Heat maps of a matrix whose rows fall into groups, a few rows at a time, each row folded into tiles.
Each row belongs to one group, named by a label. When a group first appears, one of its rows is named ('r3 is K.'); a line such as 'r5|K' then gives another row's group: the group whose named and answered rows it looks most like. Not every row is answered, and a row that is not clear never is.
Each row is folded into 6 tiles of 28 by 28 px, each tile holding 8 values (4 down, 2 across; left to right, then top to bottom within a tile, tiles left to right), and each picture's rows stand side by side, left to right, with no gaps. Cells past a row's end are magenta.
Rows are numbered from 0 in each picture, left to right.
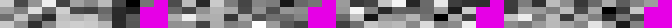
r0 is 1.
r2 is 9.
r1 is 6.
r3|6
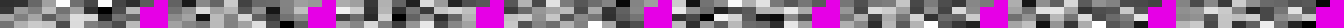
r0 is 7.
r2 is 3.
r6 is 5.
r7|5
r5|5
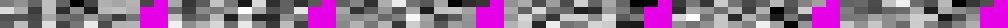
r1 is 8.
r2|7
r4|6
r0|3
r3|1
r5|7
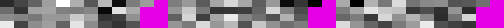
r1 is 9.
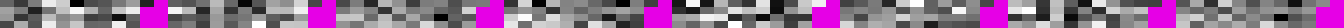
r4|6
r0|8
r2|6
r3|6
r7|6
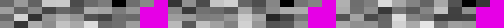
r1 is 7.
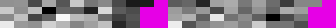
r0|1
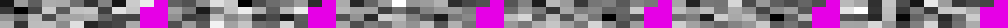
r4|5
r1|8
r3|6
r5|3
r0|7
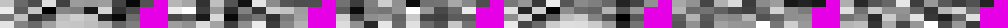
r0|1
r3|1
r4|9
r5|5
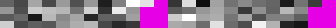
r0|5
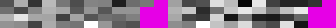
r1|8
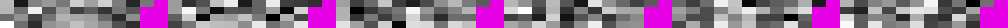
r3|3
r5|8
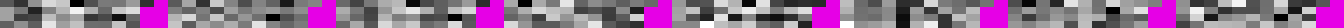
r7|9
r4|8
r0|8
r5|3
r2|8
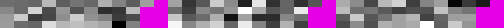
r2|9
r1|8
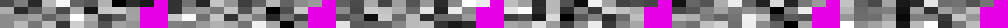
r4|7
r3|3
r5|3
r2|5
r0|7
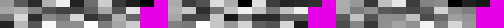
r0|9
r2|9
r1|8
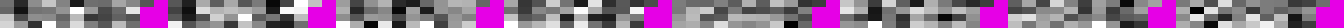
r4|1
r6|6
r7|1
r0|8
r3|8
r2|3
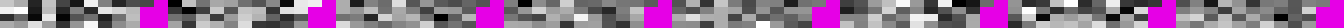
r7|6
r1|7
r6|9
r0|3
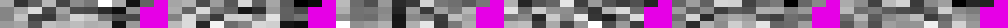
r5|9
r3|5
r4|9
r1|1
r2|3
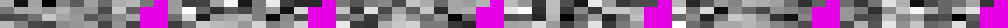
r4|1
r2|1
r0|5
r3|3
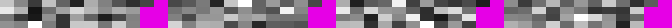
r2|5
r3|1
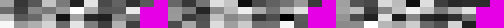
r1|8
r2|8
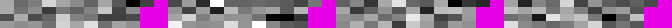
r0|9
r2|7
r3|5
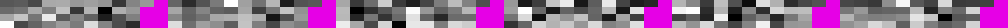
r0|6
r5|7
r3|9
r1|7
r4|3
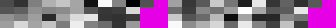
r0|7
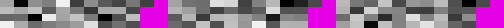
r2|1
